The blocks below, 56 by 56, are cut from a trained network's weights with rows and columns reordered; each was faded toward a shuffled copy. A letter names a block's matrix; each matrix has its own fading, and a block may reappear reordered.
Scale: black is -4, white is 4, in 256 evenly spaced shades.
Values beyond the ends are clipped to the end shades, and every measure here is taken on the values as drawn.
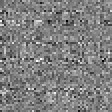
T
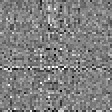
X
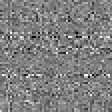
T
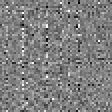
X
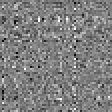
X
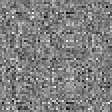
T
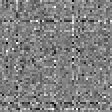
X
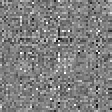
X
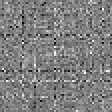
X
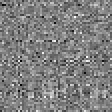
T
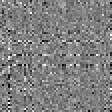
X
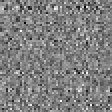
T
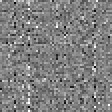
X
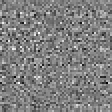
T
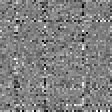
X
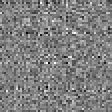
T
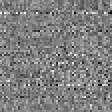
T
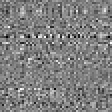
T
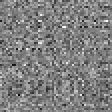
T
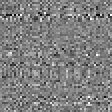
T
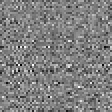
T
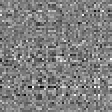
T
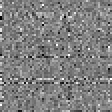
X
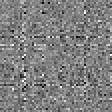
X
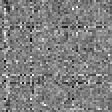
X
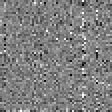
X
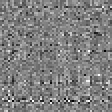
T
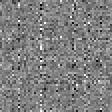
X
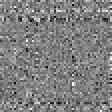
X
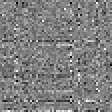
X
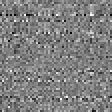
T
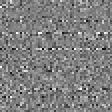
T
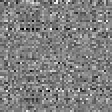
T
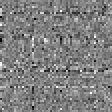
X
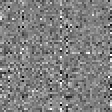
X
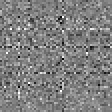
X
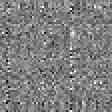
X
